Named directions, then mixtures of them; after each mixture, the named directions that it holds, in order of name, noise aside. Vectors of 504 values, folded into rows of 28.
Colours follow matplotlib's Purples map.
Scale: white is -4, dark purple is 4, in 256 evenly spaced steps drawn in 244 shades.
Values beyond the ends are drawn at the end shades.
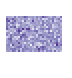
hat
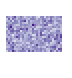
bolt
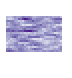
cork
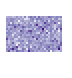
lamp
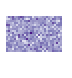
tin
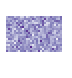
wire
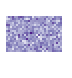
tin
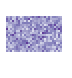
bolt, tin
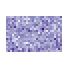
bolt, hat, lamp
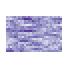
cork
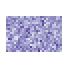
hat, wire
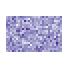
bolt, hat, tin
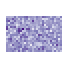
hat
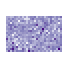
bolt, lamp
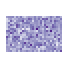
hat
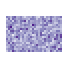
bolt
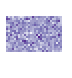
tin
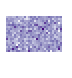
lamp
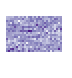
cork, lamp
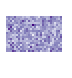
bolt, wire
